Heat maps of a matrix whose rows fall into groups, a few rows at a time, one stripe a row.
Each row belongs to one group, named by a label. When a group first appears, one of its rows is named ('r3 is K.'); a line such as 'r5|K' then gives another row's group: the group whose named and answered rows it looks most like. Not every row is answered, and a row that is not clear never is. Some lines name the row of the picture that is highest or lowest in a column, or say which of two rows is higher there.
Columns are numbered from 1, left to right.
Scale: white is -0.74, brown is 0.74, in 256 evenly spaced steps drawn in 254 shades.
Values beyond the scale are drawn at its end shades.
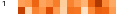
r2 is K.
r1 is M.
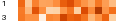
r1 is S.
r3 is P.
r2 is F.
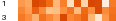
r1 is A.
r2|F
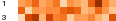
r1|M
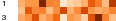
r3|M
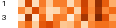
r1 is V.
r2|F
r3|V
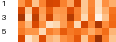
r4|F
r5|P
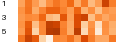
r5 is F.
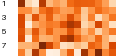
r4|S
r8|F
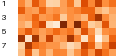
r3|M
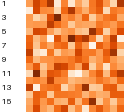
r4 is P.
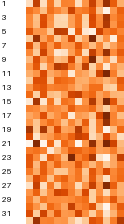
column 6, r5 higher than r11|Yes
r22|P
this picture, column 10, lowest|5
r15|V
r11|M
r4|F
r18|A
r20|S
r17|M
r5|K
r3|F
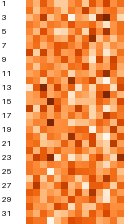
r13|A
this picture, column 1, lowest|13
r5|F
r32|P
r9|K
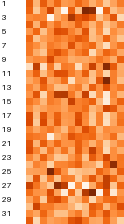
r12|M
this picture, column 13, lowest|28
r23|F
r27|K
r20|P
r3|P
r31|F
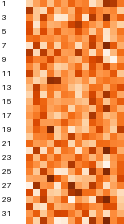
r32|F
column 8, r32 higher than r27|Yes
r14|V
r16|M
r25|F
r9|A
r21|K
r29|M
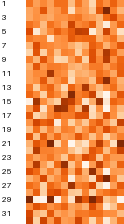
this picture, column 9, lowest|24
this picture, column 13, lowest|21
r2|M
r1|K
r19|V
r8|V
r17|S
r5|S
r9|F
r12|M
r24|K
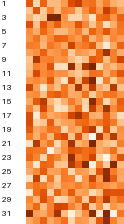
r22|P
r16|F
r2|V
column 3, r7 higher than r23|Yes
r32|M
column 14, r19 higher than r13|Yes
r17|S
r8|M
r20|K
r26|V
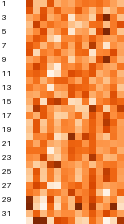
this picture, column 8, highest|30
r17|F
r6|P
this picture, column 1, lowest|32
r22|P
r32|A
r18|V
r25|V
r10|P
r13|P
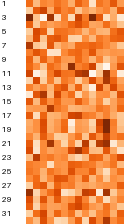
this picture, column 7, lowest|18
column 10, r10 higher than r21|Yes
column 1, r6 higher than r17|No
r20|F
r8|P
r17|S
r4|S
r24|P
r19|M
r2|A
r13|K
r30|S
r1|K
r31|A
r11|S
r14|A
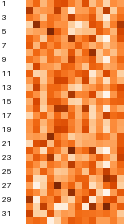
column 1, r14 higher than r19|Yes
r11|S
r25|F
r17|A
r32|P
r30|F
